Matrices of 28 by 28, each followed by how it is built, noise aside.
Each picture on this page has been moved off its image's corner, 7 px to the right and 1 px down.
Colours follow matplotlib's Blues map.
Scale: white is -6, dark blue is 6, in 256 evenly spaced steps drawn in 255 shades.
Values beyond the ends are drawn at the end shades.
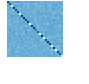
diagonal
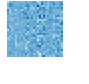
uneven columns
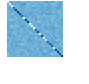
diagonal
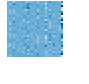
uneven columns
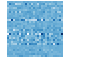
uneven rows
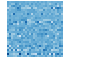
uneven rows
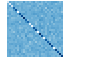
diagonal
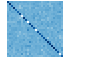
diagonal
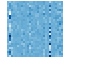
uneven columns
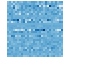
uneven rows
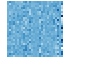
uneven columns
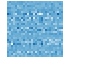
uneven rows
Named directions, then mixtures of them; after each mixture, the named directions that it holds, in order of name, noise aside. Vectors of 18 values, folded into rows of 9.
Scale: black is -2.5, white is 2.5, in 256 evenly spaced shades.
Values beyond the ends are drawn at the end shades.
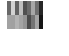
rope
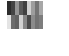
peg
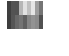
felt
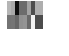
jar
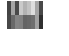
felt, rope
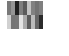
jar, peg, rope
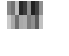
felt, peg, rope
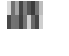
felt, peg, rope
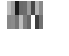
jar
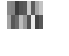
jar, peg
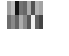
jar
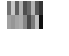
rope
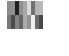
felt, jar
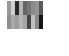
jar, rope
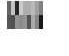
felt, jar, rope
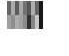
rope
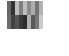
felt, jar, rope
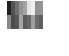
felt, peg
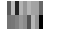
felt, jar, rope
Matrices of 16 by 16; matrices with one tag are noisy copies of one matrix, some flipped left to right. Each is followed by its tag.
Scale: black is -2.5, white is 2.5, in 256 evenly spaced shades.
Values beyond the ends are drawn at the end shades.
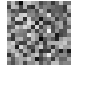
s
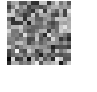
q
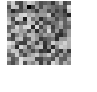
s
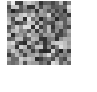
s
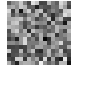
q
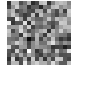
q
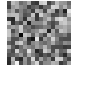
q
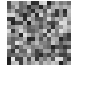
q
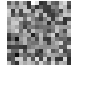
q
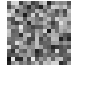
q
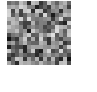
q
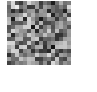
s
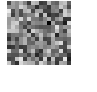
q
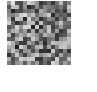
s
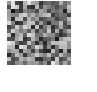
s
